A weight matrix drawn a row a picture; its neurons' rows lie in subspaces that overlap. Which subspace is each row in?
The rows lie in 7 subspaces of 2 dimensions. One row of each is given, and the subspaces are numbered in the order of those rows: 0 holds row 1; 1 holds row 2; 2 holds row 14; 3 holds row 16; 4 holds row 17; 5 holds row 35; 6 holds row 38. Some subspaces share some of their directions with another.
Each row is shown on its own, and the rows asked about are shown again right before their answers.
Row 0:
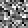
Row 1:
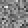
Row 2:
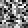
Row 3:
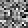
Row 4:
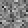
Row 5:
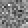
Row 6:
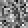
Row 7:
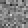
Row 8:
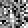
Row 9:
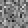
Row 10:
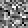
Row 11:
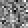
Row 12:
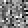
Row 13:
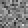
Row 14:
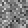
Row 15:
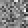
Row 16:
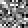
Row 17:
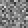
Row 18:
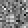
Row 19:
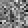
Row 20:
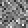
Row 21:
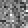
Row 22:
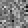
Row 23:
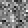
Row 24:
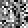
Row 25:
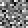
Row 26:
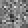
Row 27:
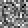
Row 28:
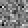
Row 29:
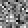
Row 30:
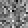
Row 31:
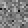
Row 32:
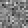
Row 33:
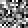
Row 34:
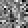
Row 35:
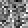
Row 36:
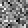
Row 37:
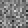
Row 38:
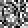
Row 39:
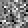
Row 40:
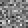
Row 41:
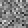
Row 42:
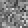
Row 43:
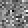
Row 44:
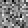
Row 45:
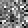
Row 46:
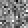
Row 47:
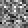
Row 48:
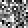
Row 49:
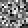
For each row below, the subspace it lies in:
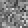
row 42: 5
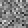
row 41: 2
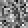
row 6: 6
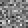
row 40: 4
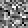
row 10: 1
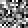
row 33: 3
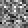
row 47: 1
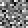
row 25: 4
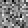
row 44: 6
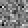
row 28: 0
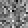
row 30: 5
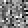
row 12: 6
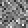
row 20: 2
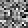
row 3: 1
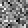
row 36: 2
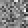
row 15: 4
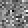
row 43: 6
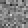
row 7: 3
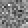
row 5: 0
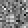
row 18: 2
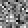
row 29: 2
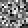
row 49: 0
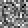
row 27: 6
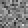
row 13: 3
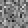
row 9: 6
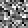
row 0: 1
